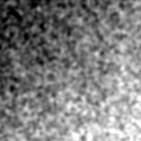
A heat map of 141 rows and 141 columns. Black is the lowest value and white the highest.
The halves do not mirror each other. The ninth with the lowest average is the top left. There are no lone odd cells. The field climbs toward the bottom right. The ninth with the highest average is the bottom right. The field is mottled with small blotches. No regular stripes run through it.
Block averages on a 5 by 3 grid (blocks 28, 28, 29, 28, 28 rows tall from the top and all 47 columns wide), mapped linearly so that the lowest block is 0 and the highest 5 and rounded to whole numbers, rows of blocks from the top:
0 1 2
1 2 3
1 2 4
2 3 4
3 4 5
